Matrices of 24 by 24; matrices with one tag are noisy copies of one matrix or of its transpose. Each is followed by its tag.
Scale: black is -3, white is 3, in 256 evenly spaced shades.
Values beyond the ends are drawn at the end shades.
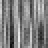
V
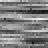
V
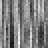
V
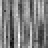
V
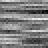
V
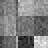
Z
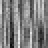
V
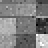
Z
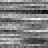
V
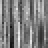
V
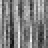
V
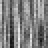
V
